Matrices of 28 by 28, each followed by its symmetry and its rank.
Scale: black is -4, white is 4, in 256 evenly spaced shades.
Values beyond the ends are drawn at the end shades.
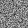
symmetric, full rank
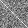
symmetric, full rank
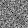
symmetric, full rank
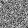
symmetric, full rank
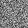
neither, full rank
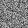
neither, full rank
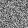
neither, full rank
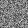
symmetric, full rank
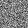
neither, full rank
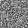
symmetric, full rank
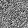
symmetric, full rank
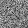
symmetric, full rank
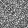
symmetric, full rank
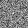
symmetric, full rank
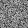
symmetric, full rank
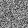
neither, full rank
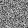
neither, full rank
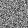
neither, full rank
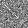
symmetric, full rank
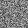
neither, full rank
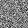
symmetric, full rank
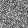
neither, full rank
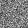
neither, full rank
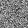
neither, full rank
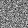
neither, full rank
